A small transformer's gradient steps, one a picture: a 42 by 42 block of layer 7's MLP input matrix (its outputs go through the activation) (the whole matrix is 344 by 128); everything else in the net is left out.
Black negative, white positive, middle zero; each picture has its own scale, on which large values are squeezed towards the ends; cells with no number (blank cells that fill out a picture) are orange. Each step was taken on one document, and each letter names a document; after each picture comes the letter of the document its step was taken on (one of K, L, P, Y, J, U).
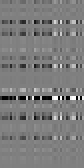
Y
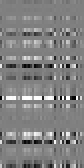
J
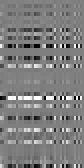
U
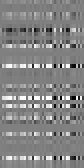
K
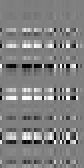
J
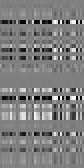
Y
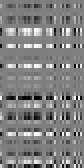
U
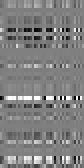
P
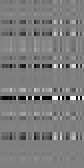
Y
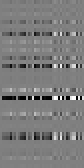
Y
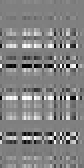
J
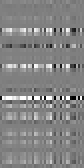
K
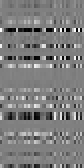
U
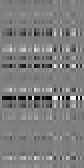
Y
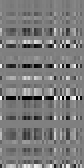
J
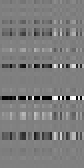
Y
